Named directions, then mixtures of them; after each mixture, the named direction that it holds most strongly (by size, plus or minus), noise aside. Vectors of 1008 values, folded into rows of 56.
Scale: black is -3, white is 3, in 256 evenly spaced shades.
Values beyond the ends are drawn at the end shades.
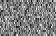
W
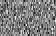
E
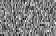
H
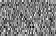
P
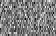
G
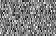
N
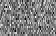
G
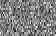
N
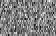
G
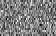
W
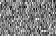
W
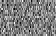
W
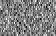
W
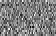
P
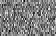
P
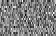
G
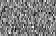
G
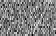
P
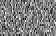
H
